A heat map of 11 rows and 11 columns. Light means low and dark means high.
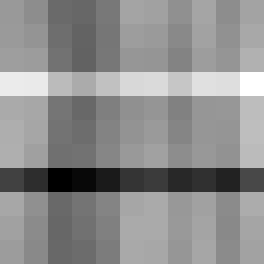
Odd lines: rows 4 and 8. Ninth with the highest average: bottom left. Ninth with the lowest average: top right. Calmest part: centre.
